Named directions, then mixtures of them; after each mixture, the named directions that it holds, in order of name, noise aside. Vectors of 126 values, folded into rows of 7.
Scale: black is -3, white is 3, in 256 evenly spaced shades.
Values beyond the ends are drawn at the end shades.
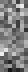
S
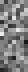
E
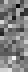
E, S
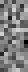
E, S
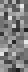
E, S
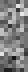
E, S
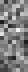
E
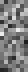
E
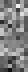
E, S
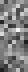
E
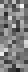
E, S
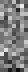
S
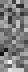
S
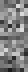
E, S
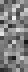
E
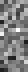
E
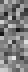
E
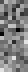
E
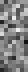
E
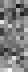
E, S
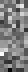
S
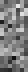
E, S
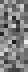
E, S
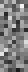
E, S
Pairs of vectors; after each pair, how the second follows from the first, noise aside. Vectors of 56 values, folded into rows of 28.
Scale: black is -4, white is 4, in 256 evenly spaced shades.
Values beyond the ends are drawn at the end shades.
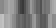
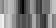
scaled up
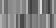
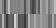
reversed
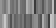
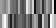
scaled up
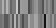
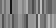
reversed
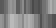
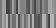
shuffled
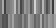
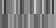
copied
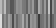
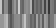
shuffled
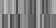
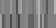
partly zeroed
